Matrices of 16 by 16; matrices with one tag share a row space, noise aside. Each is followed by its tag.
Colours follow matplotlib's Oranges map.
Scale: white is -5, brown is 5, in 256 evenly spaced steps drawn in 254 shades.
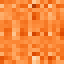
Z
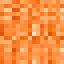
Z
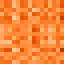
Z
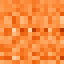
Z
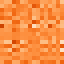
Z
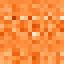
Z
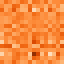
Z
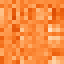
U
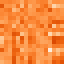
U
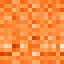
Z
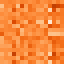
U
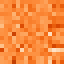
U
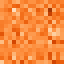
U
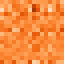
Z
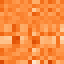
Z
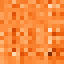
U
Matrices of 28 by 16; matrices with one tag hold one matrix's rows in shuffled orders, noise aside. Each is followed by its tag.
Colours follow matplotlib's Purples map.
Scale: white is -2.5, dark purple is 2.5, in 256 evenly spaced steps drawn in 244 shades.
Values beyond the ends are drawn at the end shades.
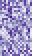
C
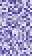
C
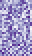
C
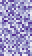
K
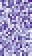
K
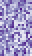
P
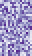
K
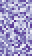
P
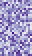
K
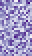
P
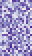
C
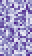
P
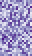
C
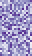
C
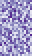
C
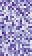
K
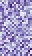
K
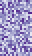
K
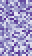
P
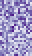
P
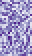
C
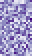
P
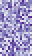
K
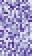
K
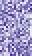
K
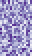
C
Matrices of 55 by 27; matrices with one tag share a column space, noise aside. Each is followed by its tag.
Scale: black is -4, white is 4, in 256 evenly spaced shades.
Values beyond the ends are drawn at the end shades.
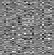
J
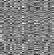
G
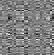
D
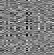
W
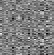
D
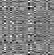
G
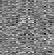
J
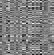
G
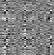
D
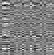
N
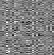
W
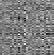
D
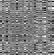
G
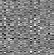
J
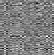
N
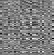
J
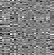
D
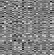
G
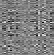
W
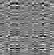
N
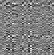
N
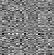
D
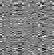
N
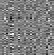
D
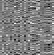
G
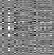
W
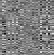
J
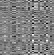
G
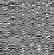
N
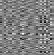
J
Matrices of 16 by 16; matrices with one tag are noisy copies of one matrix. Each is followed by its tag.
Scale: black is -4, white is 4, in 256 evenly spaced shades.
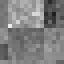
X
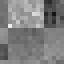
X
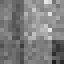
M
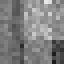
M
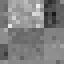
X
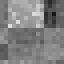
X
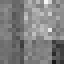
M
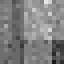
M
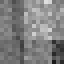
M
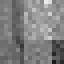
M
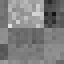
X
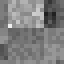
X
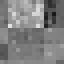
X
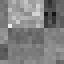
X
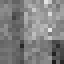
M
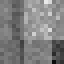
M
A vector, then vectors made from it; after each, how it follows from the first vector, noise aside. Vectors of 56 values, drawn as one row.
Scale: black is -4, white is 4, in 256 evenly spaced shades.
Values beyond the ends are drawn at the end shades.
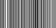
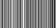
wrapped around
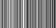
wrapped around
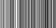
wrapped around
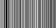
negated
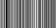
negated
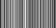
wrapped around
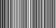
wrapped around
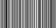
negated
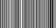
wrapped around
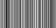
negated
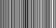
wrapped around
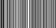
wrapped around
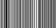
negated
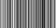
wrapped around
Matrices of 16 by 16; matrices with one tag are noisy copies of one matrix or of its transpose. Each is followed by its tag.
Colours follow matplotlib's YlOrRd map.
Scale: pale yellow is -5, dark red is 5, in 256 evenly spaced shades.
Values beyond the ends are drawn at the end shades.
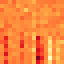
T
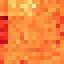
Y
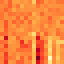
T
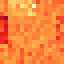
Y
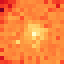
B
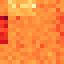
Y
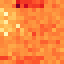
Y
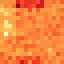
Y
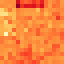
Y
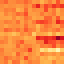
T
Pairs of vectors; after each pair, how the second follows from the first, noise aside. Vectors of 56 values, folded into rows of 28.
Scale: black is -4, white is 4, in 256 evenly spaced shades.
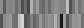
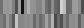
reversed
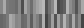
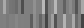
partly zeroed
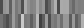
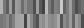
reversed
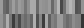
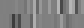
partly zeroed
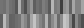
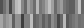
reversed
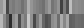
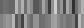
reversed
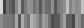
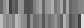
reversed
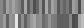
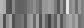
reversed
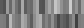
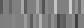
partly zeroed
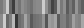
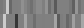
partly zeroed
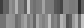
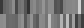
sign-scrambled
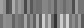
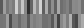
reversed
